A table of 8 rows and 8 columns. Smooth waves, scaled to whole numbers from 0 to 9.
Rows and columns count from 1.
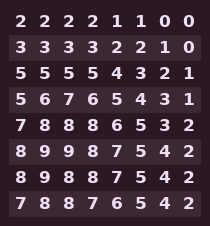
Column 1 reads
2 3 5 5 7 8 8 7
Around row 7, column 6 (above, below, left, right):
5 5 7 4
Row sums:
10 17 30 37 47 52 51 47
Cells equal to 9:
3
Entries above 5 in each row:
0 0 0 3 5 5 5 5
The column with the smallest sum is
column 8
